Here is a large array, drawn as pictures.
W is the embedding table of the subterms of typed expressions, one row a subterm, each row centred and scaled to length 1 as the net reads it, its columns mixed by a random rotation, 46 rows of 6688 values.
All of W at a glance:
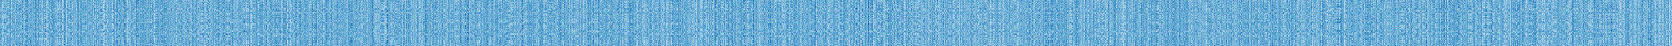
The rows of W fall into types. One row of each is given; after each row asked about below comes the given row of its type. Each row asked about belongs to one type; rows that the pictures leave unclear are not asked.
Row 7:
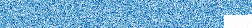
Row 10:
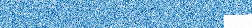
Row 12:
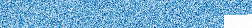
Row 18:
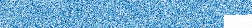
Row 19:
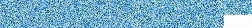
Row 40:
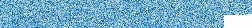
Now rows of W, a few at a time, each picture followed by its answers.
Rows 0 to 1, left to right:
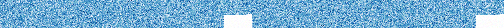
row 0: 12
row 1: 40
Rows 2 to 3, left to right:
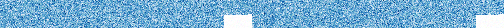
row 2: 7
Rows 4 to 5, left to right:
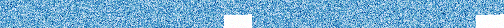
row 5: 10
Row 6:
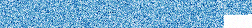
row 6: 19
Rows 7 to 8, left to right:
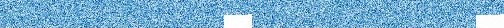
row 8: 12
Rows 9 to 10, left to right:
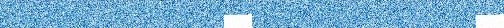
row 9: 10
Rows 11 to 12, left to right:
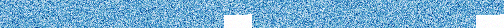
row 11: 40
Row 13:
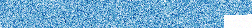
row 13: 18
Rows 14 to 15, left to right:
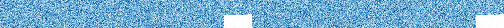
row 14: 40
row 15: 10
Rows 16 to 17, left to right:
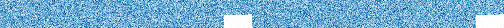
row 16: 7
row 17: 10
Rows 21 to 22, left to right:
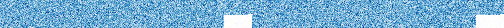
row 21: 19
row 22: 19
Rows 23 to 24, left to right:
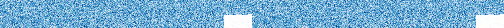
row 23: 7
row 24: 7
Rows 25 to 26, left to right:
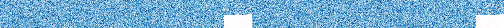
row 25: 40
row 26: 40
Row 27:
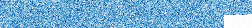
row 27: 18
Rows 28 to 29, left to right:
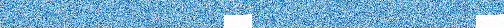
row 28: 40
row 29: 12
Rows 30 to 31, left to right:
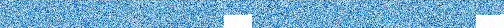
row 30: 19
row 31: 19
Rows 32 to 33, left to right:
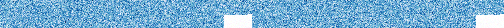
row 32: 18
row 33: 7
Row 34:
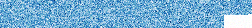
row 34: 7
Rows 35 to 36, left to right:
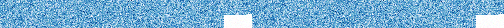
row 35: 12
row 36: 12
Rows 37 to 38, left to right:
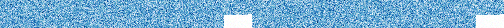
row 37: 40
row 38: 18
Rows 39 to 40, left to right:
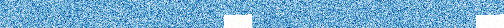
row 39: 18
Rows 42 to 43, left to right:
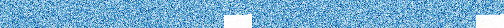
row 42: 40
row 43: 10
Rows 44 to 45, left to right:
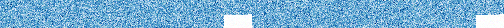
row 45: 10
